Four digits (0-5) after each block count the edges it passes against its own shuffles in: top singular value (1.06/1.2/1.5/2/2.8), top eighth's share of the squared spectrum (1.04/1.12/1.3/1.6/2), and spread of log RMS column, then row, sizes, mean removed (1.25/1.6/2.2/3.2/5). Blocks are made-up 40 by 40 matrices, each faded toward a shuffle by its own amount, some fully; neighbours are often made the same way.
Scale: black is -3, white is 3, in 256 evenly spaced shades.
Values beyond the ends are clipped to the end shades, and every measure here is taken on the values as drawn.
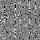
2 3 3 1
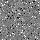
0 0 0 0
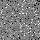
1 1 0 0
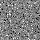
0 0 0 0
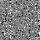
1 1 2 0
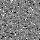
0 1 1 0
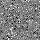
0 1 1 0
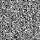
2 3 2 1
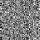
3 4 2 1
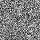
0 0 0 0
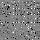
3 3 1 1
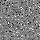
1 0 0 0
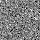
0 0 0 0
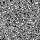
0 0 0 0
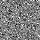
0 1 0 0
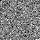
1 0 0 0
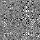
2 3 2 2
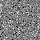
0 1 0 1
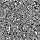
1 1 0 0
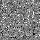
0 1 1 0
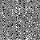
1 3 3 2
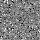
0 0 0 0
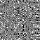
3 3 2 1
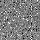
2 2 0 0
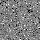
2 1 0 0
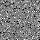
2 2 0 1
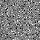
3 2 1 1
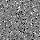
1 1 1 0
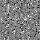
2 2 1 0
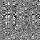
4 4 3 2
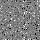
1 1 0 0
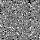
2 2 1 1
